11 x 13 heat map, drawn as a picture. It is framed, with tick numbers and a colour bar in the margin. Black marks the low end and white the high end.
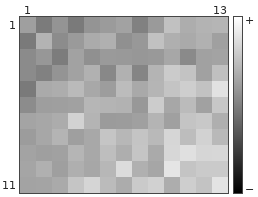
The bottom right is the ninth with the highest average. On average the colour sits 70% of the way up the scale. Neither half mirrors the other. The bottom left is the smoothest part. The field climbs toward the bottom right.
